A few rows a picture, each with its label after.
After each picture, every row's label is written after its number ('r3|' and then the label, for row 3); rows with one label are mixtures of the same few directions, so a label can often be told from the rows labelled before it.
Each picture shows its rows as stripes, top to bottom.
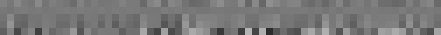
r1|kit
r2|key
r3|key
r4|key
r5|kit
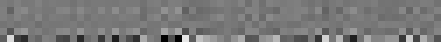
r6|kit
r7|key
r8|kit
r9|kit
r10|key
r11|key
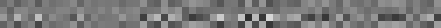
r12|kit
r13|key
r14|kit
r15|kit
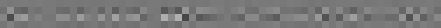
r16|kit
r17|key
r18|key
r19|key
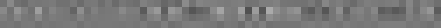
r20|key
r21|kit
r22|kit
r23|kit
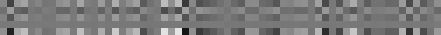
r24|key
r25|key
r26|key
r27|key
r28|key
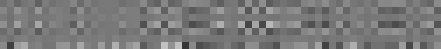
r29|kit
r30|kit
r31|key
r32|kit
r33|kit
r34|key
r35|key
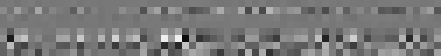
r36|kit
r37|kit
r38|key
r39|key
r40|key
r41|key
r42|key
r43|kit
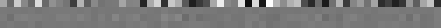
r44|kit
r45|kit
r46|key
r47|kit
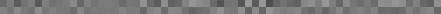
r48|kit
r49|kit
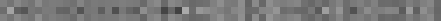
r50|kit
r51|key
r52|kit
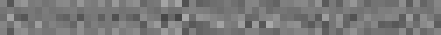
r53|key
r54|kit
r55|key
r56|kit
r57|key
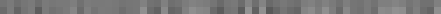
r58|kit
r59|kit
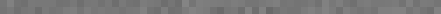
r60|key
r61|kit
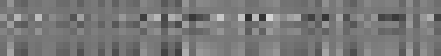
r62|key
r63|key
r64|kit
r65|key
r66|kit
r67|key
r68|key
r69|key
